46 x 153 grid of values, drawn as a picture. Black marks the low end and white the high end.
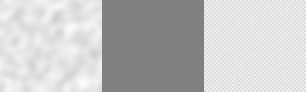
It is made of 1 by 3 panels. Panel 1,1: very high, blotchy, faint in contrast. Panel 1,2: middling, flat. Panel 1,3: very high, checkered, faint in contrast.
